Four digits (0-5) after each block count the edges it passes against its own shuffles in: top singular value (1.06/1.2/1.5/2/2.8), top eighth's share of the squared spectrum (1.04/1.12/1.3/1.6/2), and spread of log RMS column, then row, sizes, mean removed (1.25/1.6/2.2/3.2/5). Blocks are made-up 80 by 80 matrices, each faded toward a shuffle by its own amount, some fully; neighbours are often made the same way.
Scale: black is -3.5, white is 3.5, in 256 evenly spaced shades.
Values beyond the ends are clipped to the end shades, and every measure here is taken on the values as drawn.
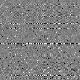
5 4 2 3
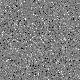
2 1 0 0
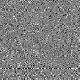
4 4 1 2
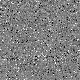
3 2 0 1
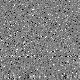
3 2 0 1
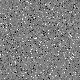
0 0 0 0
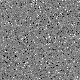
1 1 0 0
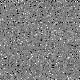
3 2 0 1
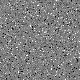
0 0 0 0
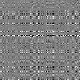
5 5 3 4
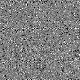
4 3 1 2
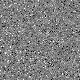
2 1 0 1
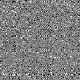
4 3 2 2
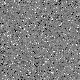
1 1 0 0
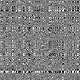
5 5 2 3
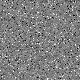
0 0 0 0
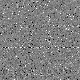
3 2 0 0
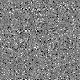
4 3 1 2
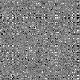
4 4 2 3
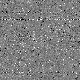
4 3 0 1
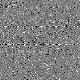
4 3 1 2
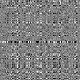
5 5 3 4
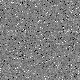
1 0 0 0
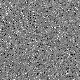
0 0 0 0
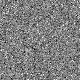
0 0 0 0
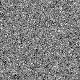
0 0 0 0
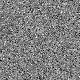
0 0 0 0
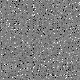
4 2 1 1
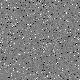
1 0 0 0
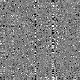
4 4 2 1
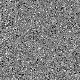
0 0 1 0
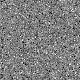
0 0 1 0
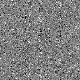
0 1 2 0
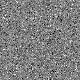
0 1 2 0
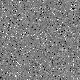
2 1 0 0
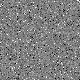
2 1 0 0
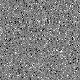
3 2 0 1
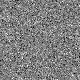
2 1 0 0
